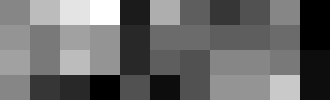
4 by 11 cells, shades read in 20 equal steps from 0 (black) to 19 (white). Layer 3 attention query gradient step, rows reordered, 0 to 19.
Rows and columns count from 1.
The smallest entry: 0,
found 3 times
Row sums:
102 84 92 68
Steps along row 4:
down down down up down up up same up down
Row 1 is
10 14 17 19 2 13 7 4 6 10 0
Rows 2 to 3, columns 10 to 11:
8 0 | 9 1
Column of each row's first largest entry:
4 3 3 10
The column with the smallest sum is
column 11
